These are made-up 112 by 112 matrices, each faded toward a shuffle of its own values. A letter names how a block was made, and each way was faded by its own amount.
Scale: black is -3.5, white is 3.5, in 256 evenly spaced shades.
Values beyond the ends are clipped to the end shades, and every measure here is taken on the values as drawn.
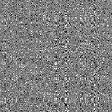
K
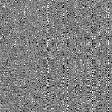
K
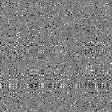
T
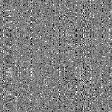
K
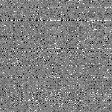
T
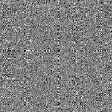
K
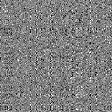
K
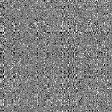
K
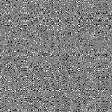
T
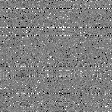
T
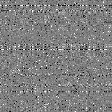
T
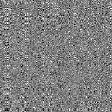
K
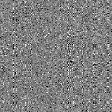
K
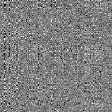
K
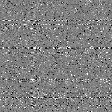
T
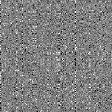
K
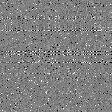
T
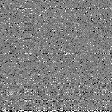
T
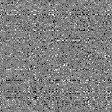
T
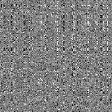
K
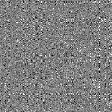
K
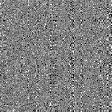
K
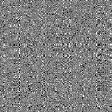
K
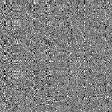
K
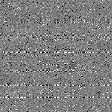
T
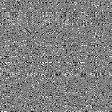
T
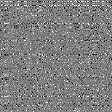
T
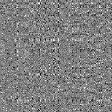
K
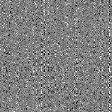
K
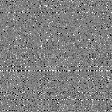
T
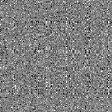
K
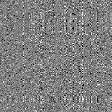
K
